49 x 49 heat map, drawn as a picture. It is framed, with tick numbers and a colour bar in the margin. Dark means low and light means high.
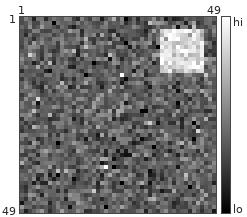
The values are skewed, with a long tail toward high values. The ninth with the highest average is the top right. In the top right lies a patch that is higher than the rest. No regular stripes run through it. On average the colour sits 40% of the way up the scale.
